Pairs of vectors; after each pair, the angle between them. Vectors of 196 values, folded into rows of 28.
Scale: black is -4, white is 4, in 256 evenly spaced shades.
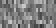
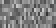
orthogonal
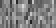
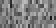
partly aligned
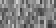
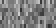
nearly parallel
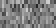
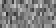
partly opposed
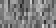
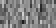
partly opposed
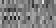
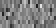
orthogonal
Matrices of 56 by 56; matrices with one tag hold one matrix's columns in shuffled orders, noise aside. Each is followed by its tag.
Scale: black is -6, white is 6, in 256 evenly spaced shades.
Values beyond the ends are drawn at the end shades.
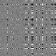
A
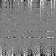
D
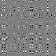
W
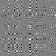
W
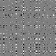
W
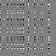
A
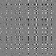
A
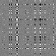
A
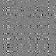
W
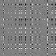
A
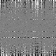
D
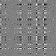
A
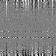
D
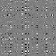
W
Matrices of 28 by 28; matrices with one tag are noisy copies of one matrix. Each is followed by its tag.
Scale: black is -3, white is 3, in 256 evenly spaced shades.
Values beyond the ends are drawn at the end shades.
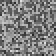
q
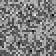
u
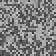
u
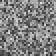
u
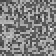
q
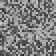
u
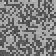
u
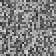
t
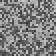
u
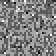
t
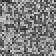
q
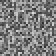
t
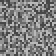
t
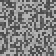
t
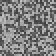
q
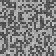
t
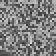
u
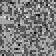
q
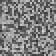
q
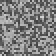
q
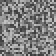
q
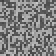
t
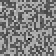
t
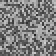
u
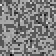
q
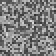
q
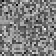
q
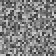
t
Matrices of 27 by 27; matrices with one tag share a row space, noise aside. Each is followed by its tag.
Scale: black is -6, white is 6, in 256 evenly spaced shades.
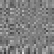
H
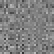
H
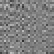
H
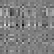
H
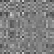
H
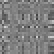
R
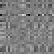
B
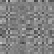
B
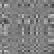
R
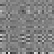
B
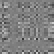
R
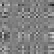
R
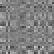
B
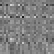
H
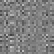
H
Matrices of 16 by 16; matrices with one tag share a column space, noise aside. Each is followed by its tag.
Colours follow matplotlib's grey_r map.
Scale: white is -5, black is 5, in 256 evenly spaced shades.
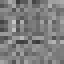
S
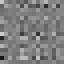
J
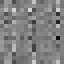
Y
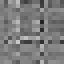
S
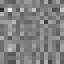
Y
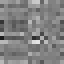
S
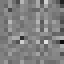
S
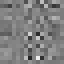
J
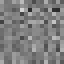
Y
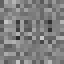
S
